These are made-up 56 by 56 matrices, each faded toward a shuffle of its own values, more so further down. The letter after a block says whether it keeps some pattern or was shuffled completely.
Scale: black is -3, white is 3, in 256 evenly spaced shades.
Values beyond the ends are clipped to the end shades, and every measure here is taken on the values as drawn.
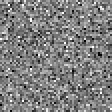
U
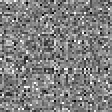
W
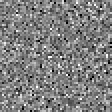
U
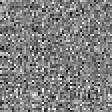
W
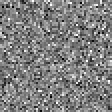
U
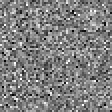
W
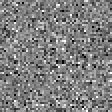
W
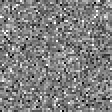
U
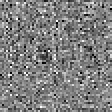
W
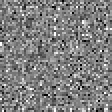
W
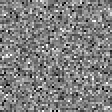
U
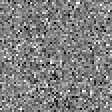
U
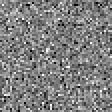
U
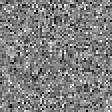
W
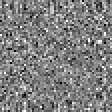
W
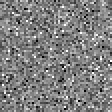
U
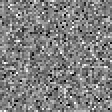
U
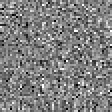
W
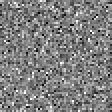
U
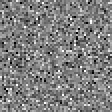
U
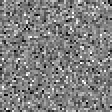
U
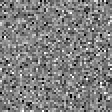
U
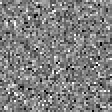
U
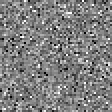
U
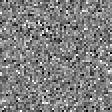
U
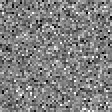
U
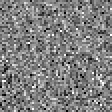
W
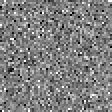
W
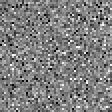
W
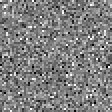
U
